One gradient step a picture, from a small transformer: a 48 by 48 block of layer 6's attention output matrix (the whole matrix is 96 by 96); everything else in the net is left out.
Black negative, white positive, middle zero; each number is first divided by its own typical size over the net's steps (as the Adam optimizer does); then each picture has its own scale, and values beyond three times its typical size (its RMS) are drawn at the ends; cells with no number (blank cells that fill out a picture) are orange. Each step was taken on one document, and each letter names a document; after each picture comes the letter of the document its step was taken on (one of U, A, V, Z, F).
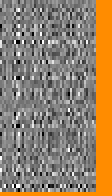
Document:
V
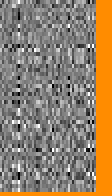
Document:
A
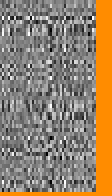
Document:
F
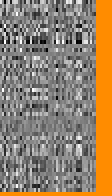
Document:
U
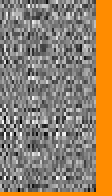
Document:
U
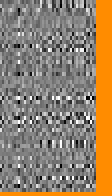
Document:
A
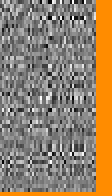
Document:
F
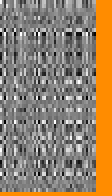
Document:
U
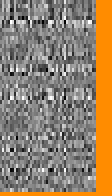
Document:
F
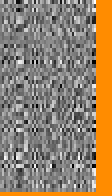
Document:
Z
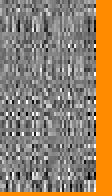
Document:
V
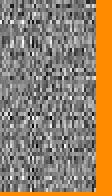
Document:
F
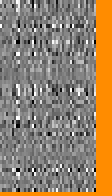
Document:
V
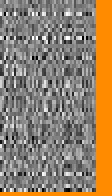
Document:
U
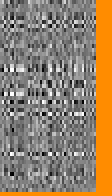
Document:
F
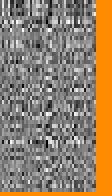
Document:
F
